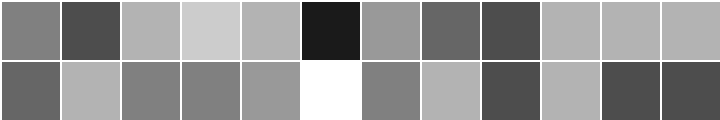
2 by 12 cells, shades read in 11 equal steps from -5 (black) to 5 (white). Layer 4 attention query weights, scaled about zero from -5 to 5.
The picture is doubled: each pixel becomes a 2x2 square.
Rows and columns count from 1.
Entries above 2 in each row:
1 1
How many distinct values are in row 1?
7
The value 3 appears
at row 1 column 4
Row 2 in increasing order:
-2 -2 -2 -1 0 0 0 1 2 2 2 5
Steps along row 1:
down up up down down up down down up same same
